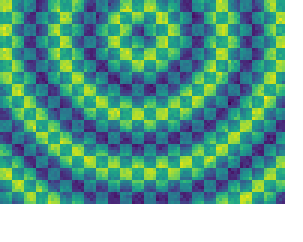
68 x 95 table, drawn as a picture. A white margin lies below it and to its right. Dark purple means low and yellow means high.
On average the colour sits 50% of the way up the scale. No row or column stands out. Rings spread out from the top middle. There is no overall slope.
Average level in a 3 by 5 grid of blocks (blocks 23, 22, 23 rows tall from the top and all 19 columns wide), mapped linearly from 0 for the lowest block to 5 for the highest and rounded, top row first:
11511 / 21112 / 11011
